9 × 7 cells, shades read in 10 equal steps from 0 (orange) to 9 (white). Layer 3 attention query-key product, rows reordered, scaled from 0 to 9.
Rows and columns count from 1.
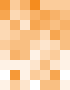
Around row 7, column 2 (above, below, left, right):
3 1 8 8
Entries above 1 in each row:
5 7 7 7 7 7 7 6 7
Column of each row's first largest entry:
2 2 3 1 5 4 1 1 4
